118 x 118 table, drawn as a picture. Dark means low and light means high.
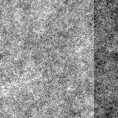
A vertical seam about 80% of the way across splits the table, and the left part is higher. The field is mottled with small blotches. There are no regular stripes. On average the colour sits 60% of the way up the scale.
